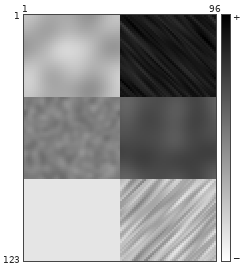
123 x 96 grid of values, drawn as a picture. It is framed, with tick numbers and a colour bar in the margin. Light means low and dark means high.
It is made of 3 by 2 panels. Panel 1,1: low, smooth. Panel 1,2: very high, slanting down to the right, faint in contrast. Panel 2,1: middling, blotchy, faint in contrast. Panel 2,2: high, smooth, faint in contrast. Panel 3,1: very low, flat. Panel 3,2: low, slanting up to the right.
